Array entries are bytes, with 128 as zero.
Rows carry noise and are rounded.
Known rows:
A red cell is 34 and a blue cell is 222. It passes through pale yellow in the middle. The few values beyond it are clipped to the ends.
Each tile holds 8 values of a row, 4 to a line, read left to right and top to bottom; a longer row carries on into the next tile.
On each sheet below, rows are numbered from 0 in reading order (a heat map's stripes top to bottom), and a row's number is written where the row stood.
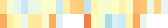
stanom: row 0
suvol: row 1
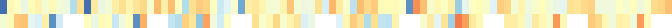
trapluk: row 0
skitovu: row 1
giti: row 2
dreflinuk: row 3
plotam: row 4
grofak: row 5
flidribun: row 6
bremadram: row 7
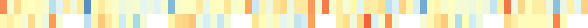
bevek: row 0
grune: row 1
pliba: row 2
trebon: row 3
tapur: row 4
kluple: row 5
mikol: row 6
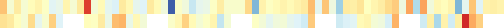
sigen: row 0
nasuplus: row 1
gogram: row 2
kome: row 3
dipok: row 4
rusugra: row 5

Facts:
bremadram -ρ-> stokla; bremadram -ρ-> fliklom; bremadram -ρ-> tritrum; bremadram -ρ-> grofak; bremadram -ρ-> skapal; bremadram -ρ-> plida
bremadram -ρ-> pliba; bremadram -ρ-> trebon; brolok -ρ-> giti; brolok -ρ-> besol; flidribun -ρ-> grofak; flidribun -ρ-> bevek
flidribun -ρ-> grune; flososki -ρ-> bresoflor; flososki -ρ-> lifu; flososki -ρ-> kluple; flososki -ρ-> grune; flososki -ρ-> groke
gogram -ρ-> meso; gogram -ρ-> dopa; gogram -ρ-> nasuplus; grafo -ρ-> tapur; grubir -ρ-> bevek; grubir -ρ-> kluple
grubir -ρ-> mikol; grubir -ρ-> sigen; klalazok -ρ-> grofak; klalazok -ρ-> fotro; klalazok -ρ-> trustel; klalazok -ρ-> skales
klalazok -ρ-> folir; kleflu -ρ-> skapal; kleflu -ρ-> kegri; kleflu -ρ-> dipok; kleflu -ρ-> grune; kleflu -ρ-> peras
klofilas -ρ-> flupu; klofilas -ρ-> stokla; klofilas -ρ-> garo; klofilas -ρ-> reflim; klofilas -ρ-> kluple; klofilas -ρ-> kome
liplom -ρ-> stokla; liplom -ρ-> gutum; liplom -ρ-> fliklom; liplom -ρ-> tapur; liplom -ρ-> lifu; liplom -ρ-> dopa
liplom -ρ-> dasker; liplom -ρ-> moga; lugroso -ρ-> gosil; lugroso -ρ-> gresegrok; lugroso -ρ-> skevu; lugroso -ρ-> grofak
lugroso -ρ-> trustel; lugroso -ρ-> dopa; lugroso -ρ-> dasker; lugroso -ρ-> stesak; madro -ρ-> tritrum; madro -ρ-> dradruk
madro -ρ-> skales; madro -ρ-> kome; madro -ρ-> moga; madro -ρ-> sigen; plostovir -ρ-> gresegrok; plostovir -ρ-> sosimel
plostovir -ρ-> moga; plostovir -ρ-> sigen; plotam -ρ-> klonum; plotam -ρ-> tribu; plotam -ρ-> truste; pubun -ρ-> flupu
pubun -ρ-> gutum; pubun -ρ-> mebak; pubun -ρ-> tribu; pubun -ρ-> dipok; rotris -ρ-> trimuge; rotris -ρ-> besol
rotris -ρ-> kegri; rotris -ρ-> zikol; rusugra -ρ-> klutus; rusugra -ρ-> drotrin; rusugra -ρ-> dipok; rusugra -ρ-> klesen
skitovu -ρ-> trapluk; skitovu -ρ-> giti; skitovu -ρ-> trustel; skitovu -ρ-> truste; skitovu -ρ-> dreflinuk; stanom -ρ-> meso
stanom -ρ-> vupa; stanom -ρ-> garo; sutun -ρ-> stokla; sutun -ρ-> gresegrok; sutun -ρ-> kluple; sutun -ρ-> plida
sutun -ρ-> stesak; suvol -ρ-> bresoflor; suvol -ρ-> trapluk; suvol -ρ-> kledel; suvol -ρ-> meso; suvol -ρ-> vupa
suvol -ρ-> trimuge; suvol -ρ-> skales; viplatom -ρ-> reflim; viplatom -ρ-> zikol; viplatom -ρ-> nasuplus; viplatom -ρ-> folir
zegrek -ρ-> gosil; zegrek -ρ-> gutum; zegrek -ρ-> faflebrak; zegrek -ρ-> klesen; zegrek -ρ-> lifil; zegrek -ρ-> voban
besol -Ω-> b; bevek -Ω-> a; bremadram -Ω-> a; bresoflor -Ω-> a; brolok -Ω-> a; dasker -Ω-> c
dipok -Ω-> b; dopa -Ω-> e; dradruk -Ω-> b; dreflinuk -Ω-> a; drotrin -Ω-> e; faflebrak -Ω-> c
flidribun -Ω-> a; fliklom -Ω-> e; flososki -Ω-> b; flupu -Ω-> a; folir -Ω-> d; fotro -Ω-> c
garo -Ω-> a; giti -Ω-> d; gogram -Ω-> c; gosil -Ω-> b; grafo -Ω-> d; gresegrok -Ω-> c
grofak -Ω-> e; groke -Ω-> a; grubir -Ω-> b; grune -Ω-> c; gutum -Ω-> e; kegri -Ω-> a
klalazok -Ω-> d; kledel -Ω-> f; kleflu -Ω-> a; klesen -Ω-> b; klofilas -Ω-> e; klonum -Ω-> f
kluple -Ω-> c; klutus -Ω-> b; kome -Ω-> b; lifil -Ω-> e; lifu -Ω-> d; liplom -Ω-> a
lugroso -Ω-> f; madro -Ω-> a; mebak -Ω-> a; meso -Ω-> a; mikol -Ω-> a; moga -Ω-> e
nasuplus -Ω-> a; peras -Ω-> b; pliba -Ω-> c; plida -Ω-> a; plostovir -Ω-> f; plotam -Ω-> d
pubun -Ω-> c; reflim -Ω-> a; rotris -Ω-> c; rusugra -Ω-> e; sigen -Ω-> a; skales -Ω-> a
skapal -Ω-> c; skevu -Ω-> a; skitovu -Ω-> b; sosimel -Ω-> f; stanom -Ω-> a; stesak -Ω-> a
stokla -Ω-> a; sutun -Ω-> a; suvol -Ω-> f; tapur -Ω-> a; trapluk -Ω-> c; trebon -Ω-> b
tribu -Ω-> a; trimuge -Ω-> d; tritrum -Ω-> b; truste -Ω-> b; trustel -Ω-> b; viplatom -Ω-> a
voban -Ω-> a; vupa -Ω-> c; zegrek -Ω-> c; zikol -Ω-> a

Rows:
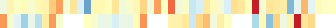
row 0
lugroso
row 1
grubir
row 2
viplatom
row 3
drotrin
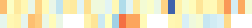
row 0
kegri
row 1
klofilas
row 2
dradruk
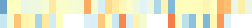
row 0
zegrek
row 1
trimuge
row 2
plostovir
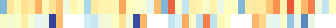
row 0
truste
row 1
besol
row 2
folir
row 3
klonum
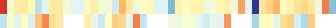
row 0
lifil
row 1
mebak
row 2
flososki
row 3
peras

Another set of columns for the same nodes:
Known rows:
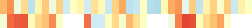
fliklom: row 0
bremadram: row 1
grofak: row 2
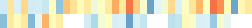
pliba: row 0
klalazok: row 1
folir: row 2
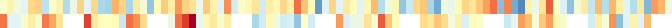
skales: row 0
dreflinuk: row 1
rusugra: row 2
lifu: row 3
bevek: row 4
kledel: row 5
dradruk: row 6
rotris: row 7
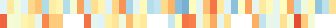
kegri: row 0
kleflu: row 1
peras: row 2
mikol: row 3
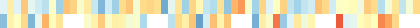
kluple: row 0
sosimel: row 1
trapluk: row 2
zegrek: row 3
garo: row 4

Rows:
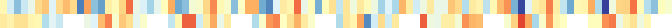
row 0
lugroso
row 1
flososki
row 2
dipok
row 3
gosil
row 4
pubun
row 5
zikol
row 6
truste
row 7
skitovu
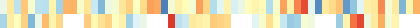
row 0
fotro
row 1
suvol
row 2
stanom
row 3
giti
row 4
klesen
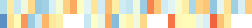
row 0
faflebrak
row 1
gogram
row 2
mebak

